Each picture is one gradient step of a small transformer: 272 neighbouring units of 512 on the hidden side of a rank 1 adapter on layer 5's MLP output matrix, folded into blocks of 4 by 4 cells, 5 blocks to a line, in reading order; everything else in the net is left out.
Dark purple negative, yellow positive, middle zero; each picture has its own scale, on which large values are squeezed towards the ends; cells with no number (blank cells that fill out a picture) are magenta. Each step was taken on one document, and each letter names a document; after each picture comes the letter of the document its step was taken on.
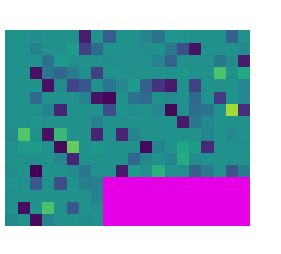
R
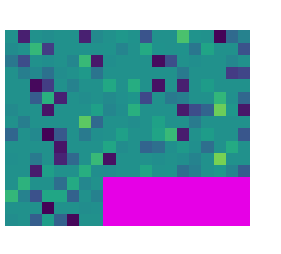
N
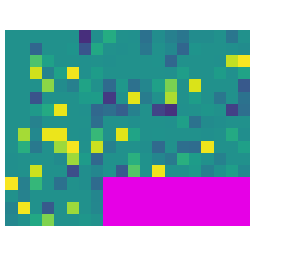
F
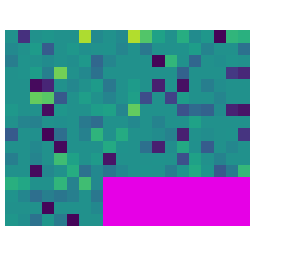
N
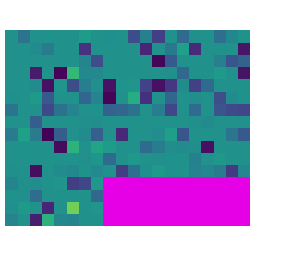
F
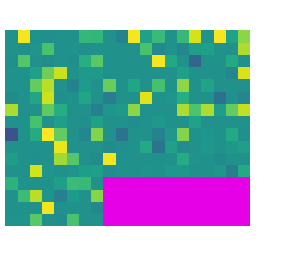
N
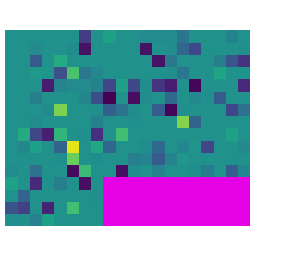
R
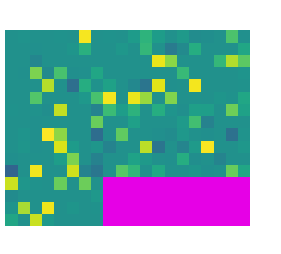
F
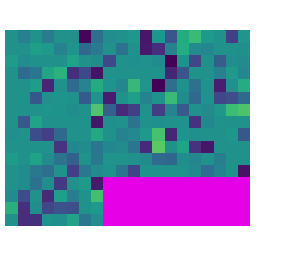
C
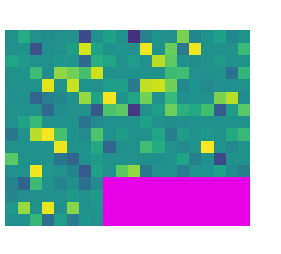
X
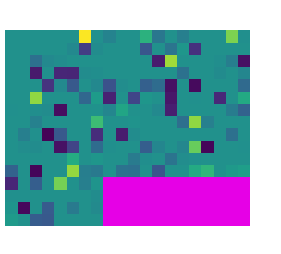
F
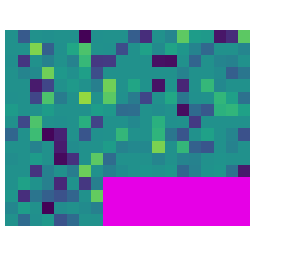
N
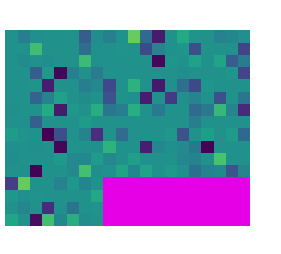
X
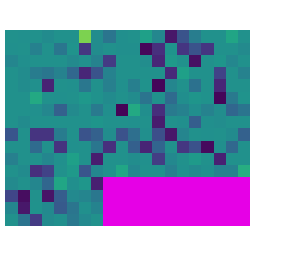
C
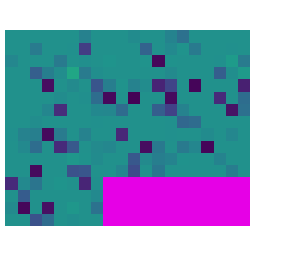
F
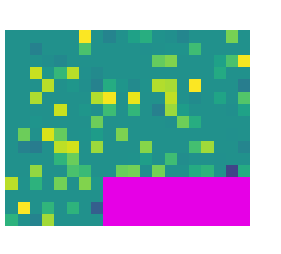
R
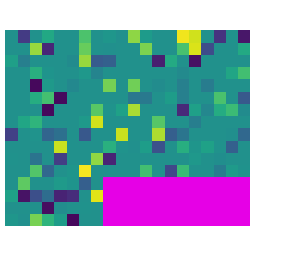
N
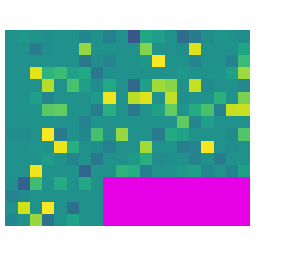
X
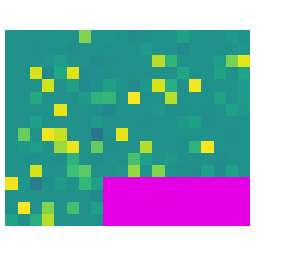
R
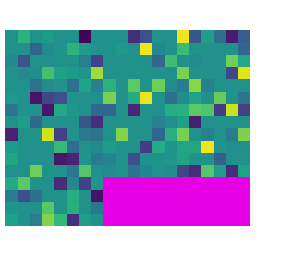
X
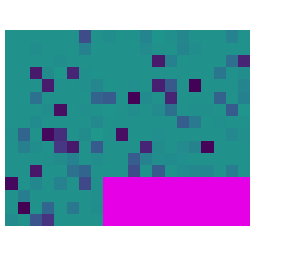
R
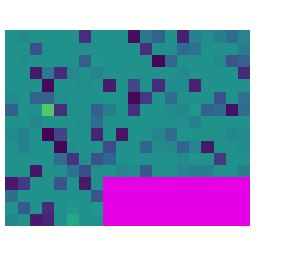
X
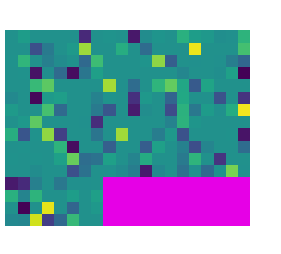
X
